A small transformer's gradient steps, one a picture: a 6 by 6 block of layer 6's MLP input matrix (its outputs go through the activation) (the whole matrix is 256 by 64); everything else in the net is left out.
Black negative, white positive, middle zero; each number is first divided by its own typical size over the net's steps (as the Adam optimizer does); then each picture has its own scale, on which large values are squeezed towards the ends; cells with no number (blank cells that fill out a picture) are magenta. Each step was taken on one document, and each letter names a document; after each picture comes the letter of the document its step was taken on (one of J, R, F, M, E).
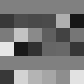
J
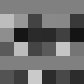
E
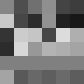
J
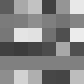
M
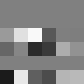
E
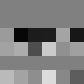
E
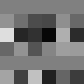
E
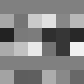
M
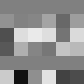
M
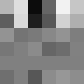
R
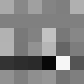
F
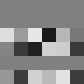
F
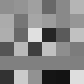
M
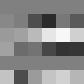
M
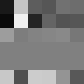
R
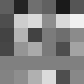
J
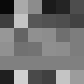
R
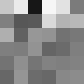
R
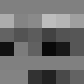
M
